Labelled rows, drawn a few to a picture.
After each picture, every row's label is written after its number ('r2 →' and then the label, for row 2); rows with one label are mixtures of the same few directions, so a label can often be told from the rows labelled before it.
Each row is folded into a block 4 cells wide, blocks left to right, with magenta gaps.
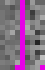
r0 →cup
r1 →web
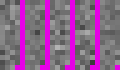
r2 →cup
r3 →cup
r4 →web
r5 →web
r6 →web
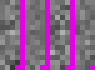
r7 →web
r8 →web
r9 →cup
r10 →web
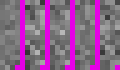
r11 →web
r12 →cup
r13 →cup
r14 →cup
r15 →cup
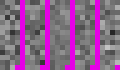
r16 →cup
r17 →cup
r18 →cup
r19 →cup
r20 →web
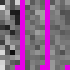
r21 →cup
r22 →cup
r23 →cup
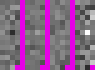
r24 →cup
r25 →web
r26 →web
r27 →cup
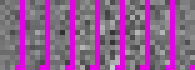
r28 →cup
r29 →web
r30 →cup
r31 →web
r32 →web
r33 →cup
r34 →cup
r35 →web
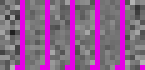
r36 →cup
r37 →web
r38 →cup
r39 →cup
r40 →web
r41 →cup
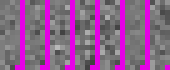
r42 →web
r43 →cup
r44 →web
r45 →web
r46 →cup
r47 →web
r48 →cup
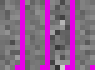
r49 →web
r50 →cup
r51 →web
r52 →web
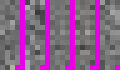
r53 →web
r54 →cup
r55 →web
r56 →web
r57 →cup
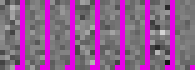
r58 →cup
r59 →web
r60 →cup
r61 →cup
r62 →web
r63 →cup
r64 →web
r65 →web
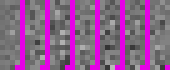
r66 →cup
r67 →web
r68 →web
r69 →web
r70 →web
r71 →web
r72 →web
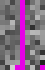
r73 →web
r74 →web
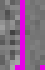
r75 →web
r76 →web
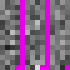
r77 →web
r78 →web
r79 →web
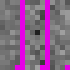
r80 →web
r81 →cup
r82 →cup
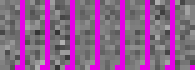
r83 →web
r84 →web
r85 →web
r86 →web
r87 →cup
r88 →web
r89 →cup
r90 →cup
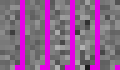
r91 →cup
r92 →web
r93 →web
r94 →web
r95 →cup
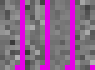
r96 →web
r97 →cup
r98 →web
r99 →cup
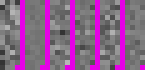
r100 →cup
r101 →cup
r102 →web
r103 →web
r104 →cup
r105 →web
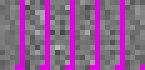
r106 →cup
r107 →cup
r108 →web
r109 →cup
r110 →web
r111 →cup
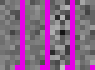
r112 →cup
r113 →cup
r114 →cup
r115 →cup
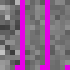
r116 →cup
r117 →cup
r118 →cup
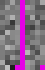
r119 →web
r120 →cup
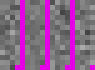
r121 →cup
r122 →cup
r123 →cup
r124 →web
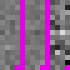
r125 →web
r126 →web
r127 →web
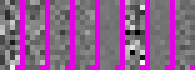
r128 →web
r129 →cup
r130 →cup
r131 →cup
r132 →cup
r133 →web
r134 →web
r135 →web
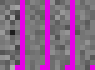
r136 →cup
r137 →cup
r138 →cup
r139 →web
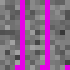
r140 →web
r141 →web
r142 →cup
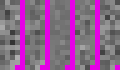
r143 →web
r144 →web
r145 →web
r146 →web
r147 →cup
